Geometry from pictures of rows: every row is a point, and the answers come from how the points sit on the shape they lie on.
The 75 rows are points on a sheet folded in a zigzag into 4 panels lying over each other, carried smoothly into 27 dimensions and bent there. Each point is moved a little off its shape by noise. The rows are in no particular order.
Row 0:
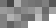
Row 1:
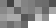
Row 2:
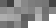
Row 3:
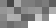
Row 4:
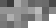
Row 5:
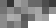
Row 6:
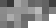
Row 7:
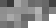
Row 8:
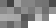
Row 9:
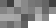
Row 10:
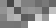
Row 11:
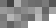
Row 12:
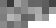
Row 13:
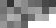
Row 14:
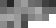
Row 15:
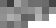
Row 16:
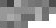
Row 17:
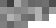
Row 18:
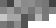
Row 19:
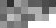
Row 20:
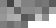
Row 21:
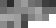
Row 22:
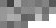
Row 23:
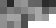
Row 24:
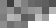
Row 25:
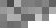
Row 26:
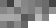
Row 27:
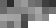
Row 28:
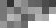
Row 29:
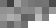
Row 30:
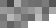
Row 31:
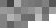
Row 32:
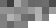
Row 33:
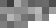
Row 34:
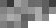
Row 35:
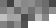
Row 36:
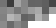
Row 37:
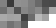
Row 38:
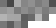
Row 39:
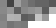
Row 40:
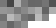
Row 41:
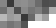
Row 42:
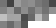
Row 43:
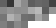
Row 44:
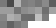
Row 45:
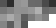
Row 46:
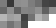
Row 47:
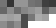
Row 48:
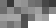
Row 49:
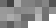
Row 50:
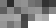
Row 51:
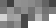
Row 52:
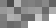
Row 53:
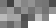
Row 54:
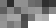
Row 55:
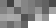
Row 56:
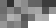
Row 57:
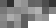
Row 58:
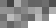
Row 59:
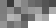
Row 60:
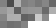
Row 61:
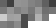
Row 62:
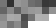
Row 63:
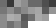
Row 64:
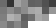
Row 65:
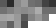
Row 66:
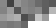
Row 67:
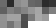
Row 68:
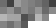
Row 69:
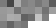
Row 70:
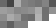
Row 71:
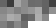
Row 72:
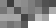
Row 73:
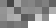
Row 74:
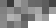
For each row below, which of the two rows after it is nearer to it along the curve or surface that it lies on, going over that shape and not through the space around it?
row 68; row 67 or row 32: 32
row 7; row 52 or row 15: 15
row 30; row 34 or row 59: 34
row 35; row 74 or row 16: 16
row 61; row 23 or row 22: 22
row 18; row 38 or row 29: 38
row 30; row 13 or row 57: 57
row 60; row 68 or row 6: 68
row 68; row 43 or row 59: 43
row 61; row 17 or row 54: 17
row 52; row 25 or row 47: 25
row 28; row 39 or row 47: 39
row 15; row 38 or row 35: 35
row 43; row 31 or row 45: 31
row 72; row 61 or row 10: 10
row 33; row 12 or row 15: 15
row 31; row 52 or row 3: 52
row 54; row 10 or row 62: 62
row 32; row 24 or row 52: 52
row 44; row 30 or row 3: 30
